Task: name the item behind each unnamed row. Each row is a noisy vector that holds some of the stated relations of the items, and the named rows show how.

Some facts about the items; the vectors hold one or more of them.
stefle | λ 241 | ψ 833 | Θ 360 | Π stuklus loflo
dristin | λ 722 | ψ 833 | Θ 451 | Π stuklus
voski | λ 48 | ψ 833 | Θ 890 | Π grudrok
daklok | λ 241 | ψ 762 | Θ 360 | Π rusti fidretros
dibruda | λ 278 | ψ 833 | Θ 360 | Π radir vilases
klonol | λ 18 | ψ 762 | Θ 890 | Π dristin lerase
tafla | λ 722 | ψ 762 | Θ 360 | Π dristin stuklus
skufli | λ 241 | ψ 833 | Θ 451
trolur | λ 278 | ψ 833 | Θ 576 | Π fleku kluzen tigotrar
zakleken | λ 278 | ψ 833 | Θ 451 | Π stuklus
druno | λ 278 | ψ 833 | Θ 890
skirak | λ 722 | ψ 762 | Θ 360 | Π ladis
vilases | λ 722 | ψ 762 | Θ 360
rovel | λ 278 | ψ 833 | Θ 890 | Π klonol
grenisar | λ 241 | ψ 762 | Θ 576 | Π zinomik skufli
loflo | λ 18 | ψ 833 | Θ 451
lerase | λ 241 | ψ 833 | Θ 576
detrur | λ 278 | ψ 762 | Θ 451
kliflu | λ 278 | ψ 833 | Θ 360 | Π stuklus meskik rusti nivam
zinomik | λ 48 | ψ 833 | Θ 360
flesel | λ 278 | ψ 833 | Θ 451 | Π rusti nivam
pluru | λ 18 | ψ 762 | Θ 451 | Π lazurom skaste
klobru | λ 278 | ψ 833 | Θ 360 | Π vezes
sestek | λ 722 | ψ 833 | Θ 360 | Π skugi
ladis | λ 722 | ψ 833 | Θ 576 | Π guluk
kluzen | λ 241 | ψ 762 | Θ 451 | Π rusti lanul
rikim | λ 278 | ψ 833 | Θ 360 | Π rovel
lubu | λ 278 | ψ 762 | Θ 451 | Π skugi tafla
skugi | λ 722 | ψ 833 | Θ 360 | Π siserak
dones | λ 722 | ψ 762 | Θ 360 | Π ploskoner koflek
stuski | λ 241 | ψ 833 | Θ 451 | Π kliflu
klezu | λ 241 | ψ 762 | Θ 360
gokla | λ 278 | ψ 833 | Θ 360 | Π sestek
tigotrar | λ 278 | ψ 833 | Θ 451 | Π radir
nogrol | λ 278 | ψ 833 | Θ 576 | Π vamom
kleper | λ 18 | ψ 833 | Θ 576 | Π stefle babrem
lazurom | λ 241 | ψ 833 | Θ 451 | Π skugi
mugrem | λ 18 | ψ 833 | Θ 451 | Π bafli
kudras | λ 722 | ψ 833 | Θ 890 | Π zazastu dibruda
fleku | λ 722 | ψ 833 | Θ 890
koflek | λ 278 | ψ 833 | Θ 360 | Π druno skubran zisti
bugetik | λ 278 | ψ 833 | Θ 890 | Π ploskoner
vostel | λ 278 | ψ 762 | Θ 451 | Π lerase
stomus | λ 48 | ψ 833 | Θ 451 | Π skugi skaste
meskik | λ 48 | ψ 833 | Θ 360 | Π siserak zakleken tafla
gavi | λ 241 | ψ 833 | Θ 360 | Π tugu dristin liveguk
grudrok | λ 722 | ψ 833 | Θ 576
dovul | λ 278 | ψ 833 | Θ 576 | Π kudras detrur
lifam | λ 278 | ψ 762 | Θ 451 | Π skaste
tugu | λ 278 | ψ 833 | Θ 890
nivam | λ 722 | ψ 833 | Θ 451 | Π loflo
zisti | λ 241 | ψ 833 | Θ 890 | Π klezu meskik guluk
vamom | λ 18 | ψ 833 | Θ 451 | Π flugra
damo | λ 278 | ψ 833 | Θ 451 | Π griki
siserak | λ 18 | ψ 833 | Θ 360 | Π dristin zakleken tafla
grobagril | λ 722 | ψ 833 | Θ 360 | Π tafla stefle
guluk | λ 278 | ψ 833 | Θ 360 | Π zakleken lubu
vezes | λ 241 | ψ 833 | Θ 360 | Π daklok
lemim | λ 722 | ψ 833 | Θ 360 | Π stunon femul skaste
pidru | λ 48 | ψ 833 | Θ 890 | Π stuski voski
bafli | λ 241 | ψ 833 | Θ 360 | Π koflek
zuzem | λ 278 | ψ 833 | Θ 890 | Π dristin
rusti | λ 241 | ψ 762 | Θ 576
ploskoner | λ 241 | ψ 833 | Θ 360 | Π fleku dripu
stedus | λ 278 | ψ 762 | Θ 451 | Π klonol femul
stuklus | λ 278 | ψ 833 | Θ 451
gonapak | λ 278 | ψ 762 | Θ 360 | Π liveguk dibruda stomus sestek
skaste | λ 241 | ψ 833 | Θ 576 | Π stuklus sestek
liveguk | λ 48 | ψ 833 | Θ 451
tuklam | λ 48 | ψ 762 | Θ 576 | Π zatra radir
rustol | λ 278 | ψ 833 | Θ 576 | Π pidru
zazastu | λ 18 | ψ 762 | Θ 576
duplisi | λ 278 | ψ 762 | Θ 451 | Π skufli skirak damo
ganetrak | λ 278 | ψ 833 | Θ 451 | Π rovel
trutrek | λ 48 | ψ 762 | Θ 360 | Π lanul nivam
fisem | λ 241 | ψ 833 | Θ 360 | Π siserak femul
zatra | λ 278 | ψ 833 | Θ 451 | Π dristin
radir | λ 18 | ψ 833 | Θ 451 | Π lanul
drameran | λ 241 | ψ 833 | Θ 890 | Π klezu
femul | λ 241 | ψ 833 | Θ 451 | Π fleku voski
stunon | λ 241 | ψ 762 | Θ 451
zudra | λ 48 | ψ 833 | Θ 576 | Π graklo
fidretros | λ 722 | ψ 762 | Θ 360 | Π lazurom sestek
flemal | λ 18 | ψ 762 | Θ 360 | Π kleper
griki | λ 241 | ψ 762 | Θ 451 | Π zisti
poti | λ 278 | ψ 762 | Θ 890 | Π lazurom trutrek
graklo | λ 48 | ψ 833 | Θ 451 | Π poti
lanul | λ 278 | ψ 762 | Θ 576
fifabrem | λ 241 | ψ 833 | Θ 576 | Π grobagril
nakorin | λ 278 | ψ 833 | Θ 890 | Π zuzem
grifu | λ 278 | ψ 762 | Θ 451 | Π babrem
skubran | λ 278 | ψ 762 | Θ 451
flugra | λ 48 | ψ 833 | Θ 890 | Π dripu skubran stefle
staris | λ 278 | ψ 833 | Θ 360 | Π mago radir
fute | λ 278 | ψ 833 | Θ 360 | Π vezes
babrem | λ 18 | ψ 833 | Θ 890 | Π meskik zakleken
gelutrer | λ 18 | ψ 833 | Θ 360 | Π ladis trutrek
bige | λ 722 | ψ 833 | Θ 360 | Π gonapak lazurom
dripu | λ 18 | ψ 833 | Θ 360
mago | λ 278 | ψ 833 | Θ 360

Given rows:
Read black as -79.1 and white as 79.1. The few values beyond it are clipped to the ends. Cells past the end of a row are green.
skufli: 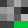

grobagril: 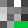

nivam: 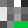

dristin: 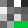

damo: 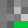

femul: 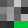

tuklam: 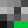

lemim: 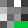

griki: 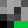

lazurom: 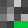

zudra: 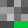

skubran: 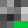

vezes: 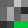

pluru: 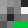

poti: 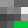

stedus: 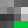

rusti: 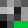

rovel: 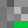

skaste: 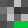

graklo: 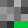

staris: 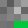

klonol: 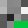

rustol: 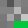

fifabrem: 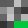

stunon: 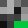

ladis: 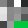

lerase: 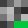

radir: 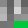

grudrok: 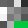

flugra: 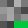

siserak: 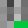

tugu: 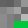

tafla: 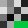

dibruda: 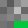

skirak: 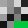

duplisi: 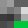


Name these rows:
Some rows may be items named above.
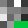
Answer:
bige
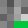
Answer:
zatra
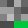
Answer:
zudra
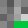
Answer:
zatra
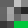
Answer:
fisem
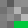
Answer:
bugetik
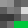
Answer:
gonapak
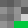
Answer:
stuklus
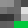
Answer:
lubu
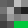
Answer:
stefle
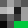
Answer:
rusti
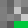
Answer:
tigotrar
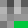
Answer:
kleper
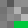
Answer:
nakorin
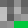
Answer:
loflo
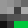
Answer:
trutrek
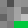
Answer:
zuzem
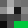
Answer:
klezu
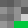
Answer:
stuklus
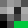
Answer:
grenisar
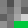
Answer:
zakleken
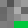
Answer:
kliflu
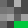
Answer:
stomus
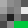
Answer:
flemal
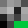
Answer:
grenisar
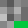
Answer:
dripu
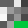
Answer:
fleku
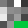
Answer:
kudras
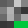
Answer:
zisti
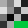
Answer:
tafla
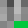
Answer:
babrem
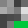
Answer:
lanul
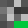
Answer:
skaste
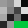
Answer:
fidretros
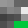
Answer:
poti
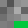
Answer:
guluk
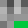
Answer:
kleper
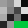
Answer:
fidretros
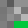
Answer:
rovel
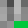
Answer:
babrem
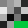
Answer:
vilases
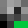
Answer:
daklok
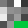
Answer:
kudras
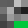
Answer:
stefle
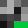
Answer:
stunon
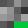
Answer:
liveguk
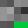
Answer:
zinomik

